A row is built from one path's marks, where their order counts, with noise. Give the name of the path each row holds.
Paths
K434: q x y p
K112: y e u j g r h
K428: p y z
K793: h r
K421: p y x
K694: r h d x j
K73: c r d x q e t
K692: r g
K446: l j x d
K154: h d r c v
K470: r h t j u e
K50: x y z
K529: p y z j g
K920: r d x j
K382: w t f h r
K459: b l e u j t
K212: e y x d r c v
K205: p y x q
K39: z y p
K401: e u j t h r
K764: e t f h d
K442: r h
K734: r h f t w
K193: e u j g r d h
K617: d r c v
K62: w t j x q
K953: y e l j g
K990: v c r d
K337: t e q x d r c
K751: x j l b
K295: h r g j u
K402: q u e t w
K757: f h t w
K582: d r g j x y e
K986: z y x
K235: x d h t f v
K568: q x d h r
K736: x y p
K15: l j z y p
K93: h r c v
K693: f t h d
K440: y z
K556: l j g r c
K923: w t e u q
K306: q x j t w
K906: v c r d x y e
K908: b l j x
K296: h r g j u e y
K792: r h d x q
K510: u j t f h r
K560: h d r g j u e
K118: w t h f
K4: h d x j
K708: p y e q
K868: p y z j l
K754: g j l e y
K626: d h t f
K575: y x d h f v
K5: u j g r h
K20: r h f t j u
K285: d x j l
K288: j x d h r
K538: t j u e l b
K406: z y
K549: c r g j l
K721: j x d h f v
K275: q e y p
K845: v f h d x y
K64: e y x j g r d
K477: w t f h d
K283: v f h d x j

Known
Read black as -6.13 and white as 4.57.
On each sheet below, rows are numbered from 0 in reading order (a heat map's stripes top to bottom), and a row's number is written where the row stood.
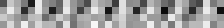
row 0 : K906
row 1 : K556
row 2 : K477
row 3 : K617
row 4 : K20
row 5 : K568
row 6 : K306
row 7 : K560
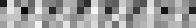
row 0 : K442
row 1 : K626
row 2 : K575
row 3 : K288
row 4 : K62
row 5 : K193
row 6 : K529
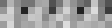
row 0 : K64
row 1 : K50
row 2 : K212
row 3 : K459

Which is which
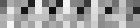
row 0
K582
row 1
K793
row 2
K93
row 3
K5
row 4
K953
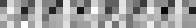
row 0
K990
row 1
K754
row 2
K295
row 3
K845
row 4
K118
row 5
K792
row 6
K470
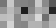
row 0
K112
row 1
K868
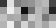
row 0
K154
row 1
K205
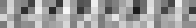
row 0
K923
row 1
K734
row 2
K721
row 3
K757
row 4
K434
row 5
K693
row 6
K510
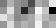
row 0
K337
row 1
K692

